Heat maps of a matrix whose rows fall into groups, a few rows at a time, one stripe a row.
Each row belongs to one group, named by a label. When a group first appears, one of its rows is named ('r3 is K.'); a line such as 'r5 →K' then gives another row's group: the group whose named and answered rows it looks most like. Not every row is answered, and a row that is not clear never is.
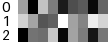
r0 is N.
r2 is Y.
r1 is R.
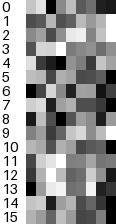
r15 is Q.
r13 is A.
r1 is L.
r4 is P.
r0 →Q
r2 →R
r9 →R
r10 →Q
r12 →A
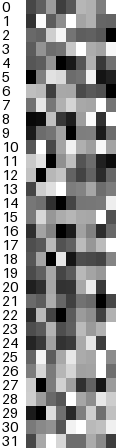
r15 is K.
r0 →L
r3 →R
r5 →A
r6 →Q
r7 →K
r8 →L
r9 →Y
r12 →N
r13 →A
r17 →L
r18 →Y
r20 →L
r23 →L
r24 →L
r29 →L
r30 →R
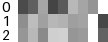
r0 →L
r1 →K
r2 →K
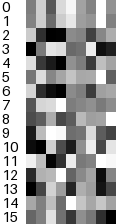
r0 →K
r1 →K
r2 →P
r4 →P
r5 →K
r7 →A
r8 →L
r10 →L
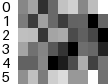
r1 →N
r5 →K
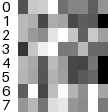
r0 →A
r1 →Q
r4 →Q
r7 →K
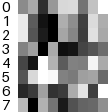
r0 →R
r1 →P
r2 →P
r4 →L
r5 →A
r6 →L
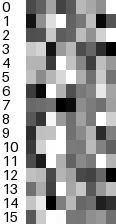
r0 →L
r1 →A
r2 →L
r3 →Q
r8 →L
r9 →A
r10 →A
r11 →L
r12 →Q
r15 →A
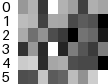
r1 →Q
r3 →Y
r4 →Q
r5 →L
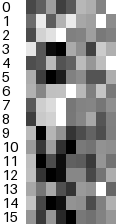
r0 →L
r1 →K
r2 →A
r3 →P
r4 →L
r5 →P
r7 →A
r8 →A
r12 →P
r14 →P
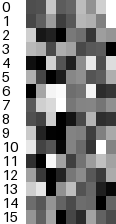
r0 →L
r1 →L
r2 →P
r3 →Q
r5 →P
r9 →P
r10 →P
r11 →L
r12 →P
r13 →Q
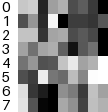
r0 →Q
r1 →Y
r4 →R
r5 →L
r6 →P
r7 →P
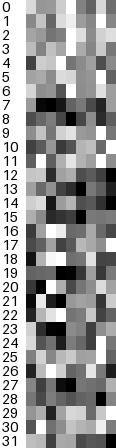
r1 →K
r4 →A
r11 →K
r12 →Q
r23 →P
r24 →P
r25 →K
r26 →A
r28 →N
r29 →R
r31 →Q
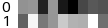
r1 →K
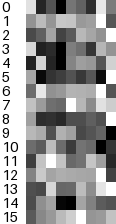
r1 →K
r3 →P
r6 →K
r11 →A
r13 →L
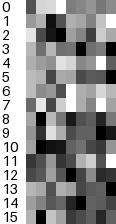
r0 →A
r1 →R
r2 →P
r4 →K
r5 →Q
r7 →K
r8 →N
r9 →N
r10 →P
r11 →L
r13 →Q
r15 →N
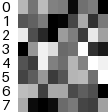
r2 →P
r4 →L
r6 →Q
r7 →P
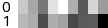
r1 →Q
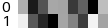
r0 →N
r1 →P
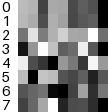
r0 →Q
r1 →Q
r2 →K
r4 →P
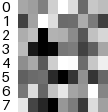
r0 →R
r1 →A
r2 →R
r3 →P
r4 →R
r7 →P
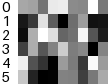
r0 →K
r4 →P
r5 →P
